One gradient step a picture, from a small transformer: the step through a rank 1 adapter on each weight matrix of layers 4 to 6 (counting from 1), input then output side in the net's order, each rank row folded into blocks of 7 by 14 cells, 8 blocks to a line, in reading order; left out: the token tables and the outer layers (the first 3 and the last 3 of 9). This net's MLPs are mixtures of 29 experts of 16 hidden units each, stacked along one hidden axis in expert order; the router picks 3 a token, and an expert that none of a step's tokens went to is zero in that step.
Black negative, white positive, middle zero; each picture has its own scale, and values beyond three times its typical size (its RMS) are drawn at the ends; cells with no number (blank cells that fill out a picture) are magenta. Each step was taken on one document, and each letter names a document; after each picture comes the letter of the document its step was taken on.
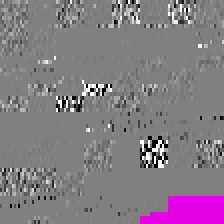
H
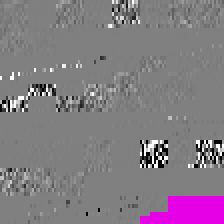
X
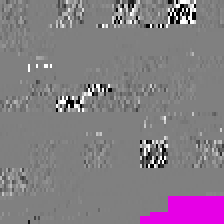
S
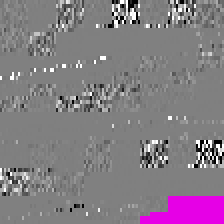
X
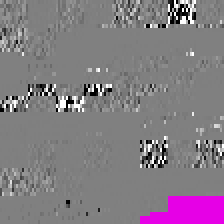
S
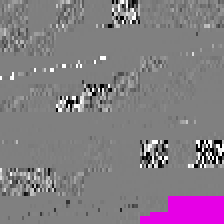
X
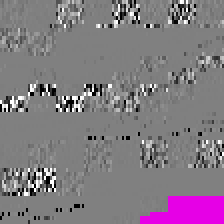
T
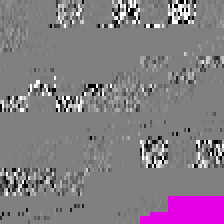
T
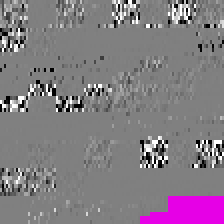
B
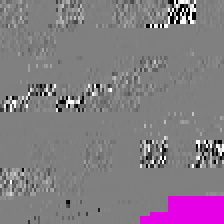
S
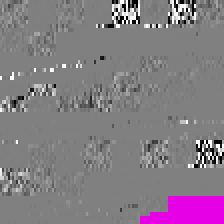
X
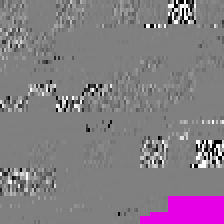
H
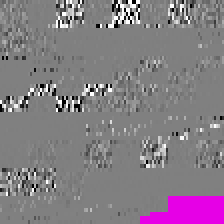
H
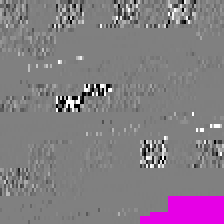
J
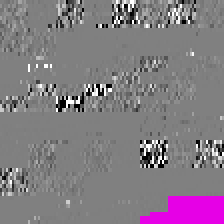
S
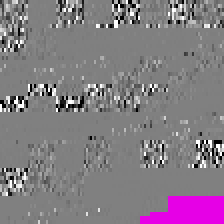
B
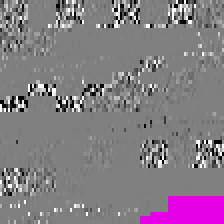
B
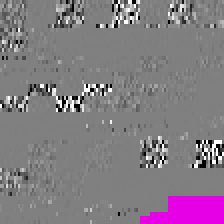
H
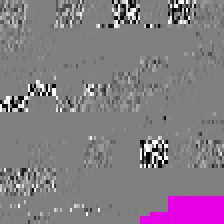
B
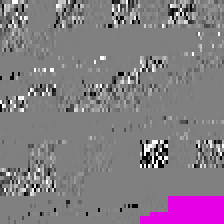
X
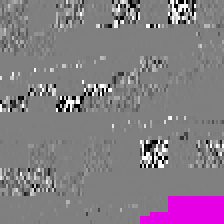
X
